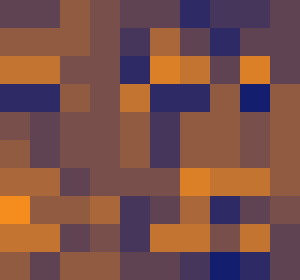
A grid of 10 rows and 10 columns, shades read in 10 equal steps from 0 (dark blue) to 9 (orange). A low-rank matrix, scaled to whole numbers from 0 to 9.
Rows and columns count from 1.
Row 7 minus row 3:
-1 -1 -1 0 3 -4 1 4 -1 2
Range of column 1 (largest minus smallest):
8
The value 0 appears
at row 4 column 9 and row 10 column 8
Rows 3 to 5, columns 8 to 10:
3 8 3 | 5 0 5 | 5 4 5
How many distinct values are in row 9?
4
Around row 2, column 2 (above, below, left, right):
3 7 5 5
